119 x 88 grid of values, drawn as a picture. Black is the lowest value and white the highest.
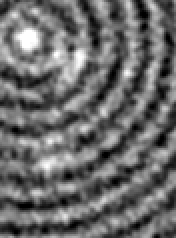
Histogram: bell-shaped. Lone odd cells: none. Rings: centred on the top left. Mirror symmetry: none. Ninth with the highest average: top left. Bumps: three. Average level on the scale: 40%.
